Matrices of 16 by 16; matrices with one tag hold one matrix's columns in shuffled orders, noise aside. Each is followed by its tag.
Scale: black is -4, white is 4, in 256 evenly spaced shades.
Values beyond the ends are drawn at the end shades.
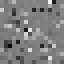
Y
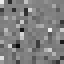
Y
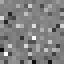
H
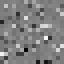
H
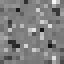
Y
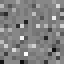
H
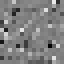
Y
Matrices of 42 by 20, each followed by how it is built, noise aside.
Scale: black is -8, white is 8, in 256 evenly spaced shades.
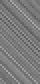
Toeplitz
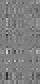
low rank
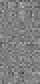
low rank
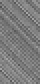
Toeplitz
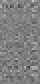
low rank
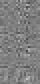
low rank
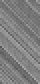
Toeplitz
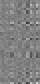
low rank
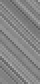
Toeplitz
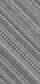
Toeplitz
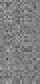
low rank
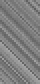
Toeplitz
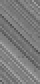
Toeplitz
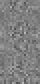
low rank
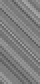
Toeplitz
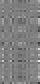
low rank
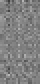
low rank
